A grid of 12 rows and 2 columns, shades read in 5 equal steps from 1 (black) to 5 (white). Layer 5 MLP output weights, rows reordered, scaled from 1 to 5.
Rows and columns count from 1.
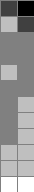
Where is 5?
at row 12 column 1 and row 12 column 2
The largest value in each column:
5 5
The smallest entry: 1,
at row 1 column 2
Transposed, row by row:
2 4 3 3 4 3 3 3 3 4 4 5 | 1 2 3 3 3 3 4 4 4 4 4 5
